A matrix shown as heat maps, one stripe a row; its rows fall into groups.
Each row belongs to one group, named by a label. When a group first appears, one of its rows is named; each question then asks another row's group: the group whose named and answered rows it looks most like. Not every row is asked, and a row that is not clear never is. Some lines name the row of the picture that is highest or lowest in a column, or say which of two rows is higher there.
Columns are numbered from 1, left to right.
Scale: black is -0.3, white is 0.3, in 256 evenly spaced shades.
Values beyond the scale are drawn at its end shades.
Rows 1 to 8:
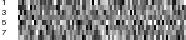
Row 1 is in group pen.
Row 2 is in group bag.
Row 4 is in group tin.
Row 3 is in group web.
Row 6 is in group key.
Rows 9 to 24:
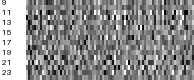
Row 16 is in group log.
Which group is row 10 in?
pen
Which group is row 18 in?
web
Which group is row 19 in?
bag
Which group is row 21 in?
web
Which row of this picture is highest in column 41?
16
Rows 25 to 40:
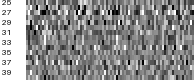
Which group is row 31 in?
web
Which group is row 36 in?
bag
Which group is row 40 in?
pen
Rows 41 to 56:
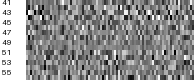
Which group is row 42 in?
bag
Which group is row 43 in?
tin
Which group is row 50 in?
bag
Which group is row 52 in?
log
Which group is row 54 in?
pen
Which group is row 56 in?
log
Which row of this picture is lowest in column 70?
51
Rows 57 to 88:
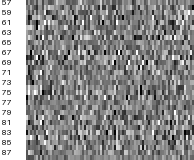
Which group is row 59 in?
log
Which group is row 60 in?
key
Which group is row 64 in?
tin
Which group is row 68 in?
bag
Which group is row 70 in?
web
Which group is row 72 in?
bag
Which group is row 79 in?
key
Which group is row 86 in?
web
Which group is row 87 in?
tin
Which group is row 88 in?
bag
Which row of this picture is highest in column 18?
86
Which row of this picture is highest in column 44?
69
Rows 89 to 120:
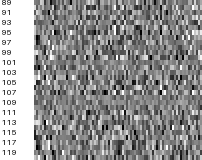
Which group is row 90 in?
log
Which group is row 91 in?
tin
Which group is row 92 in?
log
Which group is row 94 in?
log
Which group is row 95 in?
log
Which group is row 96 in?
key
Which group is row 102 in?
bag
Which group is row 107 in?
log
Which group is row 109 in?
bag
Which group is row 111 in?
log
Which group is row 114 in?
key
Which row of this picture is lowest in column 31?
95
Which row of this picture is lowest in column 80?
106
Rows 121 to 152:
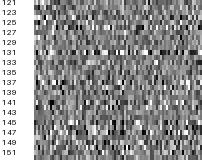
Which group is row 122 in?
bag
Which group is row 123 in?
log
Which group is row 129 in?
log
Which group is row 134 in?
web
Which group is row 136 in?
log
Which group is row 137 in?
key
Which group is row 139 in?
key
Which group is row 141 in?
pen
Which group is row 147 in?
tin
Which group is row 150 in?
bag
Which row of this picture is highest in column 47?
150
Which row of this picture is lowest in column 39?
126
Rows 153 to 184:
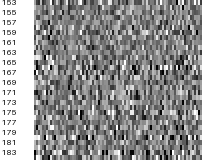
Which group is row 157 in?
tin
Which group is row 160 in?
tin
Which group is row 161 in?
pen
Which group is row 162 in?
log
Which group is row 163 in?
tin
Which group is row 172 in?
pen
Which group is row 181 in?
log
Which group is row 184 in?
tin
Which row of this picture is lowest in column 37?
183
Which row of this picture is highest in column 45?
166
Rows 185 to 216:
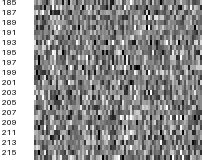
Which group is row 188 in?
web
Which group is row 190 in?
web
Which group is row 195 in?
key
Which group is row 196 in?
bag
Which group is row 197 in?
bag
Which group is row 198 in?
pen
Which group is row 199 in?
web
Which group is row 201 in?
key
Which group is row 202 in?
web
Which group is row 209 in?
web
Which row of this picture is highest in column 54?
191
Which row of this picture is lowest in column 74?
186
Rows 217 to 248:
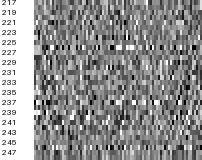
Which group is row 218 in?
pen
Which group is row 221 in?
pen
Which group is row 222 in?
web
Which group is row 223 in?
bag
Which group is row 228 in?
bag
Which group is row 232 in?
key
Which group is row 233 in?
tin
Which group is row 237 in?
tin
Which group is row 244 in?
log
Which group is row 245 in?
tin
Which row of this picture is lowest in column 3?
223
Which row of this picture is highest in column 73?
237
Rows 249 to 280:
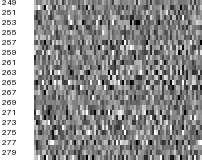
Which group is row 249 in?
web
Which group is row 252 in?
key
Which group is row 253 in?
pen
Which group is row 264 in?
log
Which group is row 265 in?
key
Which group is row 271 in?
tin
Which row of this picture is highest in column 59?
272
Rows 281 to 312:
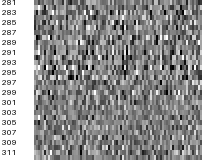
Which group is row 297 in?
log
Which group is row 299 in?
tin
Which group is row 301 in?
pen
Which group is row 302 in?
web
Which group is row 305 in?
bag
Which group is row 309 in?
pen
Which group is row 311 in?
tin
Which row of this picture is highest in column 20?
294
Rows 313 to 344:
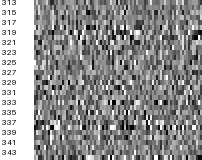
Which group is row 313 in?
pen
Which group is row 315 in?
log
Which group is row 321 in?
pen
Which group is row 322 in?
key
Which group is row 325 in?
web
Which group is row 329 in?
key
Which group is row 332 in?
bag
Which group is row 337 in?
web
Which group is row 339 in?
tin
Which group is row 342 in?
bag
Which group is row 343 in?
web
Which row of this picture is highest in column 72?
318
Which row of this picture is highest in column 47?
318
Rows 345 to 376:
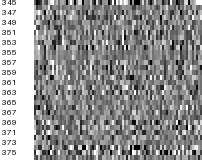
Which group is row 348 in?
log
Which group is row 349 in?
tin
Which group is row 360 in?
key
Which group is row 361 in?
log
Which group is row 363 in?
web
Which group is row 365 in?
key
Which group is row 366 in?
bag
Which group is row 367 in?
tin
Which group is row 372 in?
tin
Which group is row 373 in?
web
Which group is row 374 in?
pen
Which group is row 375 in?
tin
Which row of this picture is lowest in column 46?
352
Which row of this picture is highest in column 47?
362
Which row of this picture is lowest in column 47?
354
